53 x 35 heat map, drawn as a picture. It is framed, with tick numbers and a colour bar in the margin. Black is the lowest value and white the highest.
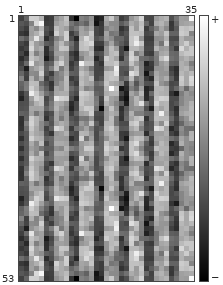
Mirror symmetry: top to bottom. Grain: streaks running down. Average level on the scale: 50%. Slope: none. Stripes: upright, repeating 7 times.
